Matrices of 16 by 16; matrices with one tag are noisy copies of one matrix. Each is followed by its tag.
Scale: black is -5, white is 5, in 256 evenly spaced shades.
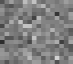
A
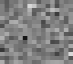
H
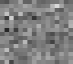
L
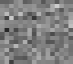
L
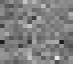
A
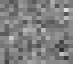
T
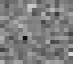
H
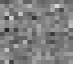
L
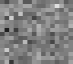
L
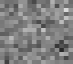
T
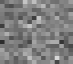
A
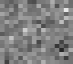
T
